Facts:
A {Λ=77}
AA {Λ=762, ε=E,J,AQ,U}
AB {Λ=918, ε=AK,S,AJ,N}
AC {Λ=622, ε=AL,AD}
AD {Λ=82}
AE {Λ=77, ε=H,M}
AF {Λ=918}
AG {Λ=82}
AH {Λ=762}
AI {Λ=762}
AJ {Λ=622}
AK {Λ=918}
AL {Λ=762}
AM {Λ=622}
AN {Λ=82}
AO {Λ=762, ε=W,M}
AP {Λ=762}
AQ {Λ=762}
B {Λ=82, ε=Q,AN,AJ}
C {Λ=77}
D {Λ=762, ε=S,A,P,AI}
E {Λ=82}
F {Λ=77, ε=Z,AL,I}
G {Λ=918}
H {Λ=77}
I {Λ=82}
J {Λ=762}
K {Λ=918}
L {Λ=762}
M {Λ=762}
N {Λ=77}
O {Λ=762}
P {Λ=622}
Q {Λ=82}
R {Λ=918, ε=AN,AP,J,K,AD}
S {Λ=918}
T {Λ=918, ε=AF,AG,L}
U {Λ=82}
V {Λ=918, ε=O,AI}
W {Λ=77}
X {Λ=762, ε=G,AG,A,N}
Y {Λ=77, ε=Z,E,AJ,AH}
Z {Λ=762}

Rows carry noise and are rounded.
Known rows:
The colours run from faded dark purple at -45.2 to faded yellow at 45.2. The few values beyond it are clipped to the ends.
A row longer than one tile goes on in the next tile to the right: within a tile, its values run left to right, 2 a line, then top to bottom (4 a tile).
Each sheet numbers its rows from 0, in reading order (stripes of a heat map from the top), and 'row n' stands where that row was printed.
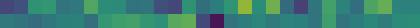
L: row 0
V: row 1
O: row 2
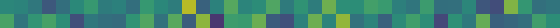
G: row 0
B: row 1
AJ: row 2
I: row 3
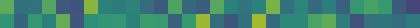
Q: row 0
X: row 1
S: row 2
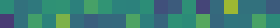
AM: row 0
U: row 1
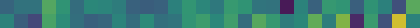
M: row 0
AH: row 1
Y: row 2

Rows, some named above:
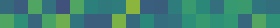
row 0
X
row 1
AH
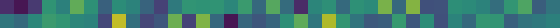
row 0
AA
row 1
AC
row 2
D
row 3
AL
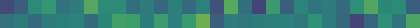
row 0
L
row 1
A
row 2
AF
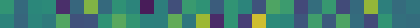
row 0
AG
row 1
Y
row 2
AD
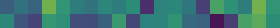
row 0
AO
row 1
T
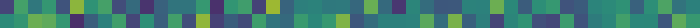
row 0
AB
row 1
F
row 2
N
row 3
R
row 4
Z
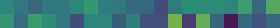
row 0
K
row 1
AC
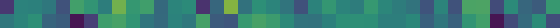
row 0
T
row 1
AG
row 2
AP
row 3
AE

